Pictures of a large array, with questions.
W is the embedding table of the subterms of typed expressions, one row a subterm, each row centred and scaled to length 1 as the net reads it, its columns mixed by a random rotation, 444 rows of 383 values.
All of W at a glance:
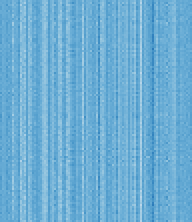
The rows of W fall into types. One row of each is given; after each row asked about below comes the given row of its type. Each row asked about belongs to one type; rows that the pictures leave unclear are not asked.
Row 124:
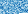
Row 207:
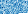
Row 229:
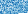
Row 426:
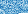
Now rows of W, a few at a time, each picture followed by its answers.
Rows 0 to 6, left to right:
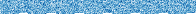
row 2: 207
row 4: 229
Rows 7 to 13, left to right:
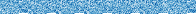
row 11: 426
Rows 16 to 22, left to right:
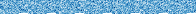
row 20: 207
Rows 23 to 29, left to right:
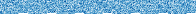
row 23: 229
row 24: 124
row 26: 229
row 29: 207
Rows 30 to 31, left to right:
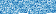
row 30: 229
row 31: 229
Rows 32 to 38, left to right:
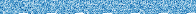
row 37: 426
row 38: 426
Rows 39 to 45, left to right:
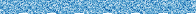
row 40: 124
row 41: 229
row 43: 124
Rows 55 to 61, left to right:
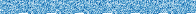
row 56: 207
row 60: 426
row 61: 207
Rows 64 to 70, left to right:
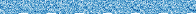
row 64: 426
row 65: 207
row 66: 207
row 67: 124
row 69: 426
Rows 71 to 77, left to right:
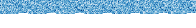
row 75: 207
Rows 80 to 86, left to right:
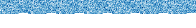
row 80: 229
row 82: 207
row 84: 229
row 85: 207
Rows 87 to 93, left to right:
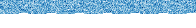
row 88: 207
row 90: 124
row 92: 207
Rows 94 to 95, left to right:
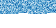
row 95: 124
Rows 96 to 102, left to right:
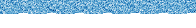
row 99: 124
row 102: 124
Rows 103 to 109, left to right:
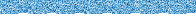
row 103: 229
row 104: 124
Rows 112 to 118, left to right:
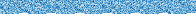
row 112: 124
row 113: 229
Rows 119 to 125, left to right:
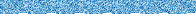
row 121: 207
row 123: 207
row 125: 229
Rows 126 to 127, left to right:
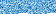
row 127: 124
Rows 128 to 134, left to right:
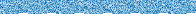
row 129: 124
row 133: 207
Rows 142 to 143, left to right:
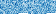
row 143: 207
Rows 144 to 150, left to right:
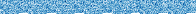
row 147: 229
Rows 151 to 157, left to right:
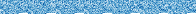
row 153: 426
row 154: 426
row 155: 207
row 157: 124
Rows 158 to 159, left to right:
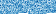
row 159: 229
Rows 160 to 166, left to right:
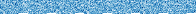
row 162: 124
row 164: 124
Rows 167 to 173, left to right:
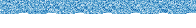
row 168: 207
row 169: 124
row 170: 124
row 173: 426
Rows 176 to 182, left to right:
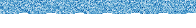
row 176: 124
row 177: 229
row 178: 124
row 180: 124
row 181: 207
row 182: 207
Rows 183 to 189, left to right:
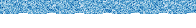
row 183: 207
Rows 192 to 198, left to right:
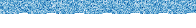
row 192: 124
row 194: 207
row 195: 229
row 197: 207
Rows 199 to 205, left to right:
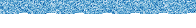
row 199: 124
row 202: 229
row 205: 124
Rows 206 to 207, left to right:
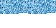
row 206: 207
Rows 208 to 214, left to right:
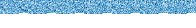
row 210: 124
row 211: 207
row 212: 426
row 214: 426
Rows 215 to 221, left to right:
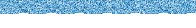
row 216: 229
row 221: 207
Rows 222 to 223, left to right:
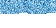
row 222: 124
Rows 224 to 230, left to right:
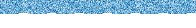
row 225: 124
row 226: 229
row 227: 426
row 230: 207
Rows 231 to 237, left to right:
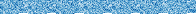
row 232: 124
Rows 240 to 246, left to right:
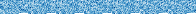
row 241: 207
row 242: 207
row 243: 229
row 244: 207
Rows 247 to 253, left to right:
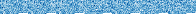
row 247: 207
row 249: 207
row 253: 229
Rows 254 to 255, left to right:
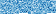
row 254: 124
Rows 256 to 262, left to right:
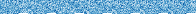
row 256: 426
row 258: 229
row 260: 426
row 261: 426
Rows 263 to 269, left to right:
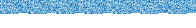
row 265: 207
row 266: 207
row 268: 229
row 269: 426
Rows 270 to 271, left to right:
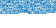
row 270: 229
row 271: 229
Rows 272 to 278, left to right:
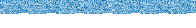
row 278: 207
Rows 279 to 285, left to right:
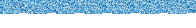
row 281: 229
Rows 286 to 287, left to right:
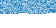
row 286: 207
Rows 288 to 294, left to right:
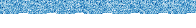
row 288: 207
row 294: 207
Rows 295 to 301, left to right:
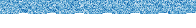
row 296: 124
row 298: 426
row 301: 229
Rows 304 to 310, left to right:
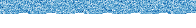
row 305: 229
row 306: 124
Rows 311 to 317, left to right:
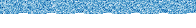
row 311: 207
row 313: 124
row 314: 124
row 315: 124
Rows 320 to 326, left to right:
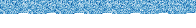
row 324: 426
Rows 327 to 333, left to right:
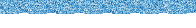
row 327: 124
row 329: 229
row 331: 229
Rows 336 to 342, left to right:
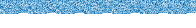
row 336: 426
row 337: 124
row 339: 229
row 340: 229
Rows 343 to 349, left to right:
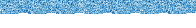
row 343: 229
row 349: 229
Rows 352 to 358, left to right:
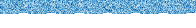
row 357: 207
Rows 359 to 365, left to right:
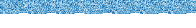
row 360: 207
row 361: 207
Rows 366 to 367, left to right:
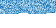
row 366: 426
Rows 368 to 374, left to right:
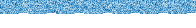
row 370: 229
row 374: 207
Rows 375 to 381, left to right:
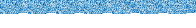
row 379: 229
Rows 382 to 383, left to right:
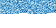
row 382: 124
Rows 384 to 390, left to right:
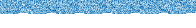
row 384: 207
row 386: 207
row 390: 229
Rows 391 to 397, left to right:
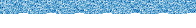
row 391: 207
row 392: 229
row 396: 229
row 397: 124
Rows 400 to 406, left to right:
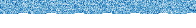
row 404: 229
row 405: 426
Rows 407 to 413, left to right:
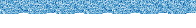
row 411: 229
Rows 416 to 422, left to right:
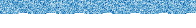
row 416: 229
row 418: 207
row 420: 229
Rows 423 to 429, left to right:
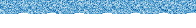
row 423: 426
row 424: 124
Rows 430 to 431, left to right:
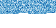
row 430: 207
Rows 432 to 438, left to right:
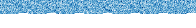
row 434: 207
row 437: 207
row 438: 426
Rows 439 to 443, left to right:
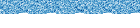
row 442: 124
